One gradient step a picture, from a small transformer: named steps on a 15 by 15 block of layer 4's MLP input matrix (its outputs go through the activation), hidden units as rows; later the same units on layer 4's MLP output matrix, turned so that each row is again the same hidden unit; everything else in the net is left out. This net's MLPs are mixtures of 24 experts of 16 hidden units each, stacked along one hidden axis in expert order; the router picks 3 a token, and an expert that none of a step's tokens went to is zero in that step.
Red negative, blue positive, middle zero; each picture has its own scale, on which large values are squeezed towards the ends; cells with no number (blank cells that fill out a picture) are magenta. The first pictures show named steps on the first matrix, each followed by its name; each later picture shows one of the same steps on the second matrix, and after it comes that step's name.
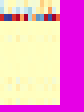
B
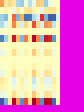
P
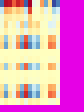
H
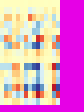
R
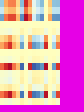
H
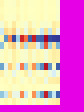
R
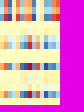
H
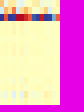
B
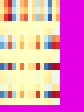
H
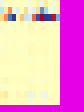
B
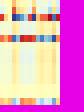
P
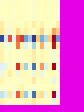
R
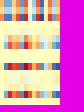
H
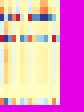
P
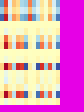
H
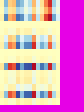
H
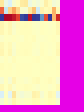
B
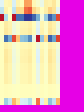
P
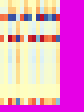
P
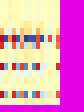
R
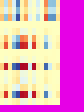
H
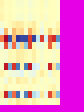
R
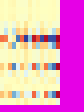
R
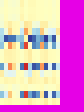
R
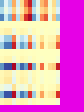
H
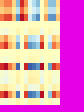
H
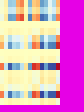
H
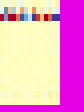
B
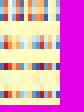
H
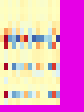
R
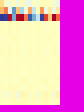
B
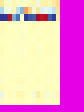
B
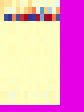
B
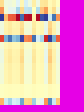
P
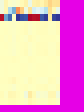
B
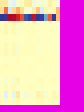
B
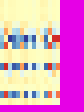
R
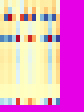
P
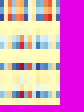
H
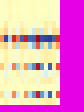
R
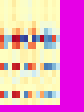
R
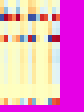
P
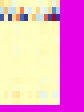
B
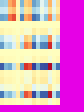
H
